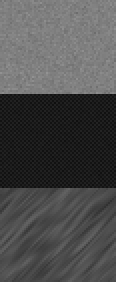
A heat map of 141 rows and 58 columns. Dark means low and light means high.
It is made of 3 by 1 panels. Panel 1,1: middling, fine-grained, faint in contrast. Panel 2,1: very low, checkered, faint in contrast. Panel 3,1: low, slanting up to the right, faint in contrast.
